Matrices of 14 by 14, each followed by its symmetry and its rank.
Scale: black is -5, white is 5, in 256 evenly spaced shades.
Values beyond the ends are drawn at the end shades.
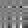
neither, rank one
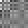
symmetric, rank one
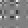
symmetric, rank one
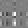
neither, rank one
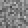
neither, full rank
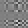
neither, rank one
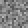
neither, full rank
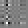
neither, rank one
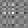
symmetric, rank one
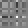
symmetric, rank one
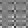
neither, rank one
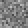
neither, full rank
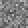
neither, full rank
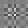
symmetric, rank one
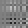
neither, rank one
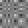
symmetric, rank one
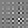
symmetric, rank one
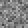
neither, full rank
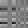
neither, rank one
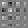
symmetric, rank one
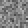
neither, full rank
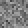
neither, full rank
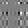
neither, rank one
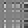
neither, rank one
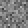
neither, full rank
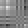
symmetric, rank one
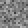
neither, full rank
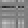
neither, rank one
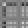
symmetric, rank one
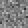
neither, full rank
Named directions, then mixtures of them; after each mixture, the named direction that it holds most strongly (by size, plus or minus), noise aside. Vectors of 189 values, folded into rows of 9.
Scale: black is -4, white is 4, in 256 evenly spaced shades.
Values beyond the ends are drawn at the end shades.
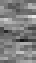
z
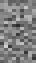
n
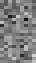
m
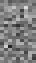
n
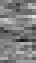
z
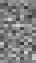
n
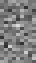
n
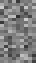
m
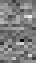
n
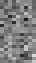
m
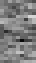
z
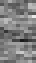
z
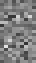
m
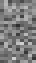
n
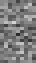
n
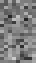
m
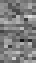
z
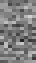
n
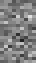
n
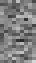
m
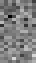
m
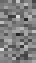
m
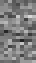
z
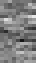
z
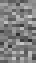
n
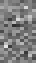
n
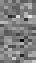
m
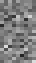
m
